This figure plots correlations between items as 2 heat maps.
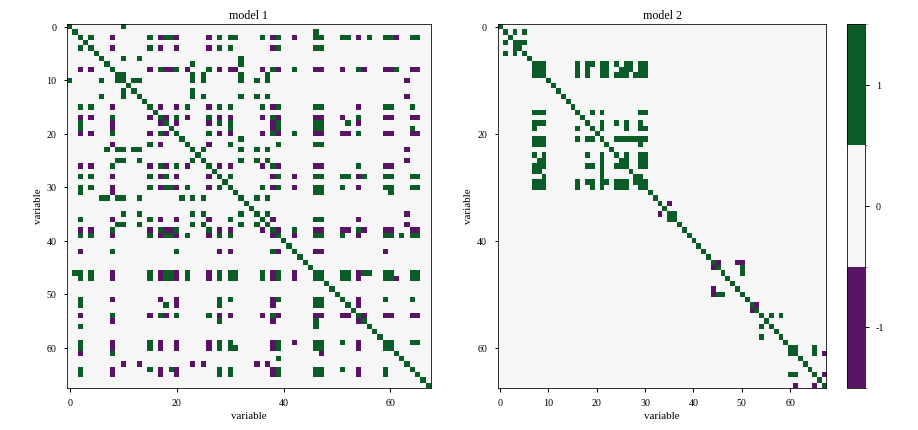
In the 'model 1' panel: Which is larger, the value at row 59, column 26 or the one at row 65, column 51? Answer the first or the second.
the second
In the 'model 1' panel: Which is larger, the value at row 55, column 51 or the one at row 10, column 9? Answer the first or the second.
the second
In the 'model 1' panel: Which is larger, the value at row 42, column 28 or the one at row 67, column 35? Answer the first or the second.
the second
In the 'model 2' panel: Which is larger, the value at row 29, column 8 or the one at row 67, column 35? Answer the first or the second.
the first
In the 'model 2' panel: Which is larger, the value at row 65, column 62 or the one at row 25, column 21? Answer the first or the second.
the second
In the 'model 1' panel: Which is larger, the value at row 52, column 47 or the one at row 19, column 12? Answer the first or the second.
the first
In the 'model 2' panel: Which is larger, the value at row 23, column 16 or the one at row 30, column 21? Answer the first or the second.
the second
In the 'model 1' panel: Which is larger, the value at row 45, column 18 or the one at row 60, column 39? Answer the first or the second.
the second
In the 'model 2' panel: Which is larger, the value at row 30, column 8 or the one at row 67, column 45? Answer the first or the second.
the first
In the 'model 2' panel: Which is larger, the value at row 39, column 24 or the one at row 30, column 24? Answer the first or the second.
the second
